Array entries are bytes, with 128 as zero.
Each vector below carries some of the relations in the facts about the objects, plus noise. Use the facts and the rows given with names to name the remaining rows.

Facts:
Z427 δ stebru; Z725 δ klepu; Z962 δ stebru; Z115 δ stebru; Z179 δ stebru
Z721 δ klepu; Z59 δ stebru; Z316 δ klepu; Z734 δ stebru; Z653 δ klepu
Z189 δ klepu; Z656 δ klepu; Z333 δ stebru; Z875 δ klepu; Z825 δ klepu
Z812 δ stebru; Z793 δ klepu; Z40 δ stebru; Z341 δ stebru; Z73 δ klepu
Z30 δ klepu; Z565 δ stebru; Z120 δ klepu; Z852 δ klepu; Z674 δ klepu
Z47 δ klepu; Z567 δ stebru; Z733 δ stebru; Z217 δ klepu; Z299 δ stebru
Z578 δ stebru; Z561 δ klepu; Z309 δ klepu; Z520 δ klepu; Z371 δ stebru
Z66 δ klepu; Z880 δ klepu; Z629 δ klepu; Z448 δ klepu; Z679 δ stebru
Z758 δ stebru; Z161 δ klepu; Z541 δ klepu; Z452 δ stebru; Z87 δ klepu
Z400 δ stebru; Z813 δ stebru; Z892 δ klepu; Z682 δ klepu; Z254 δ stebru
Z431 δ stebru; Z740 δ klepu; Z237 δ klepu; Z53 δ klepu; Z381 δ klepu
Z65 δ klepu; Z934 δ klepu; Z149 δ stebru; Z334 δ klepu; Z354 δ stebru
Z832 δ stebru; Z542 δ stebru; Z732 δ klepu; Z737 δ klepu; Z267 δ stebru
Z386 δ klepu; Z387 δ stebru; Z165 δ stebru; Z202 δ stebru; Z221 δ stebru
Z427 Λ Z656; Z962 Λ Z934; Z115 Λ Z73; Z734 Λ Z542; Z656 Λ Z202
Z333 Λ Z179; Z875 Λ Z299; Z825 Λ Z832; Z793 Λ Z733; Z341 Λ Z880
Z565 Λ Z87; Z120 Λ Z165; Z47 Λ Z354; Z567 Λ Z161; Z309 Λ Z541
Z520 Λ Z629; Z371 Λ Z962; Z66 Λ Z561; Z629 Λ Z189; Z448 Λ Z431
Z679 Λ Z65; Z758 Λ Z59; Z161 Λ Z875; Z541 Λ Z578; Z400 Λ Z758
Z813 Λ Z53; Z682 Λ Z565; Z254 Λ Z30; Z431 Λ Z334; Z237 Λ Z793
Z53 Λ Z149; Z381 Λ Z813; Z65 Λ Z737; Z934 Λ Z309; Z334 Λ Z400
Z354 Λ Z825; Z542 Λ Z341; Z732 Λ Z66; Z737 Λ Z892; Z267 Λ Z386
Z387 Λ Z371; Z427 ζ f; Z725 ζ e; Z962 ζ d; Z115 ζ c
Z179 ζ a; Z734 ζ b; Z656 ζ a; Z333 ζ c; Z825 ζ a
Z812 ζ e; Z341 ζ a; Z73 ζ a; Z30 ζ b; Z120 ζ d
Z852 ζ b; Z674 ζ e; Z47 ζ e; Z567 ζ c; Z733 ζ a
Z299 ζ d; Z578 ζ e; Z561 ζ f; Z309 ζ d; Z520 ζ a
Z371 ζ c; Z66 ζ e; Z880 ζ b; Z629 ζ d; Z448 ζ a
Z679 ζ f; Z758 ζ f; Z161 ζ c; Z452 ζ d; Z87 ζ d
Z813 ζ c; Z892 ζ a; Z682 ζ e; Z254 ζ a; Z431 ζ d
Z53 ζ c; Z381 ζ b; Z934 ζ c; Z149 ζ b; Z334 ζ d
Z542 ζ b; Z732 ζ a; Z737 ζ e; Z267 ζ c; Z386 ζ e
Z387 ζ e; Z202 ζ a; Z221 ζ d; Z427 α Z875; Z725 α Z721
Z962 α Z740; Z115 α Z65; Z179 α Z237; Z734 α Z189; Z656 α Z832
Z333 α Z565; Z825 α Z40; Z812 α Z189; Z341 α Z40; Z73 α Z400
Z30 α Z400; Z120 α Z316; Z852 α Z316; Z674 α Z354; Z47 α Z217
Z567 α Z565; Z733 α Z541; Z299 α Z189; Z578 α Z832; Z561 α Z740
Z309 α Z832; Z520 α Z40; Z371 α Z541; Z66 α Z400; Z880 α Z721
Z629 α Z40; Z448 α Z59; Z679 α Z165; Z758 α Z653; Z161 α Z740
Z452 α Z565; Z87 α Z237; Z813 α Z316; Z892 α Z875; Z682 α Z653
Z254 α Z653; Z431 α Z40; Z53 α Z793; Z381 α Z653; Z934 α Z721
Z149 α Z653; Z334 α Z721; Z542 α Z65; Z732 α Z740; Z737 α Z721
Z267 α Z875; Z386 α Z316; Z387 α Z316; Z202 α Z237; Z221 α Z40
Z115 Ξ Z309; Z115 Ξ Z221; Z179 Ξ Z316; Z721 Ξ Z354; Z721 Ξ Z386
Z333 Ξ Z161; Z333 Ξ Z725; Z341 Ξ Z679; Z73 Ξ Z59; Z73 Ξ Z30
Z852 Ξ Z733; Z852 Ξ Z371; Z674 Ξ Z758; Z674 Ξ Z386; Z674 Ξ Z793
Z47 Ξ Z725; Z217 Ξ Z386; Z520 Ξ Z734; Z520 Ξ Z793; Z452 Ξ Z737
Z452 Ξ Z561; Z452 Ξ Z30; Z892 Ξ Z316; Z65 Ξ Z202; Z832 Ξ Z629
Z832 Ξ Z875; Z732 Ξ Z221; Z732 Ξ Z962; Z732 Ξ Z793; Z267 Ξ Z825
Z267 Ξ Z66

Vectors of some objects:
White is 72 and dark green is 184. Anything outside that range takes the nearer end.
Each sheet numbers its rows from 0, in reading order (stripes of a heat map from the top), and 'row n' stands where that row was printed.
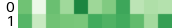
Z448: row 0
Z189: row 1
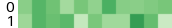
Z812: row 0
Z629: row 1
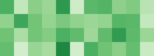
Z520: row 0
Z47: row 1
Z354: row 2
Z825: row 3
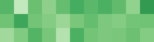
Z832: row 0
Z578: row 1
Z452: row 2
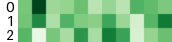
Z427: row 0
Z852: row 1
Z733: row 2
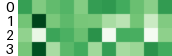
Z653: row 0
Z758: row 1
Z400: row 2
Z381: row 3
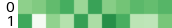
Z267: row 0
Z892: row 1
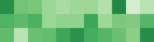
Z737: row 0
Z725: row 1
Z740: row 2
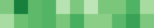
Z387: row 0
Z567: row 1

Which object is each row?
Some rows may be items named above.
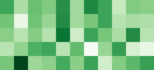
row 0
Z254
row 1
Z448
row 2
Z341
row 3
Z431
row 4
Z561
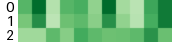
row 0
Z149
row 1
Z30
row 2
Z875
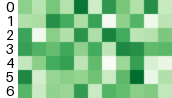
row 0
Z341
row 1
Z334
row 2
Z892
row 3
Z541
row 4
Z431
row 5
Z65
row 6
Z520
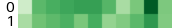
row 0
Z161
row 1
Z567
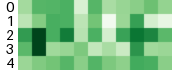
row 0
Z120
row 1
Z431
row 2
Z934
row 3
Z679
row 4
Z53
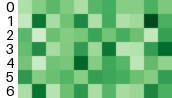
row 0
Z299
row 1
Z542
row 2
Z59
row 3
Z880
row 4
Z732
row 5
Z653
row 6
Z734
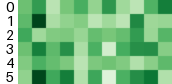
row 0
Z30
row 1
Z679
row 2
Z40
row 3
Z371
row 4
Z386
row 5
Z962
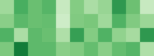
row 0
Z629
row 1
Z221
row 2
Z316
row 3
Z682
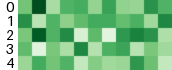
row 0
Z381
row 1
Z721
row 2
Z309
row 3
Z656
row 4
Z629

